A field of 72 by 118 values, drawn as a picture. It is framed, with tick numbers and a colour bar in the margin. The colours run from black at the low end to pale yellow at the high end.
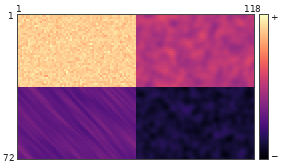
The table splits into 2 rows of 2 panels. Panel 1,1: very high, fine-grained, faint in contrast. Panel 1,2: middling, blotchy, faint in contrast. Panel 2,1: low, slanting down to the right, faint in contrast. Panel 2,2: very low, blotchy, faint in contrast.
